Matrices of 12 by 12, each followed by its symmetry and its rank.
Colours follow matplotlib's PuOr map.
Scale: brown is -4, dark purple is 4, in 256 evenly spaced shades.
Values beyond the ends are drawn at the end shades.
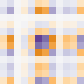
symmetric, rank one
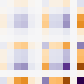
symmetric, rank one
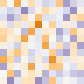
neither, full rank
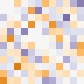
antisymmetric, full rank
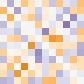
antisymmetric, full rank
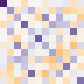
symmetric, full rank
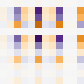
neither, rank one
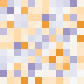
symmetric, full rank
